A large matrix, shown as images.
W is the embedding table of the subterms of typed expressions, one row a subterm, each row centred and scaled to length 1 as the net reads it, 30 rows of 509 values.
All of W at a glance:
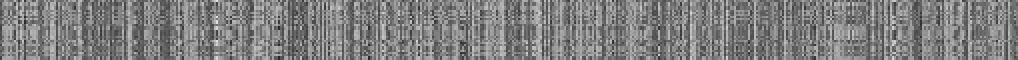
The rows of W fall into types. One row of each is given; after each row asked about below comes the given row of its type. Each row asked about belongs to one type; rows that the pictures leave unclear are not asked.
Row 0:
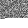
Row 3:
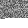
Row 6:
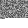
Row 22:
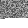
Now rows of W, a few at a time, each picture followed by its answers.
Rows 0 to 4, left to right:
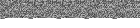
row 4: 3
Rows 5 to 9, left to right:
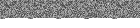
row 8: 3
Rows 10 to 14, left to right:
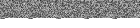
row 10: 3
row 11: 3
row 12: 6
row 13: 22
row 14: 22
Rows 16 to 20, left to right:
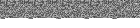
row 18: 6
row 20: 0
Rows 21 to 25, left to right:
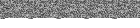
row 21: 22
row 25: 6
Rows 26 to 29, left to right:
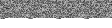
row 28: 22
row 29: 22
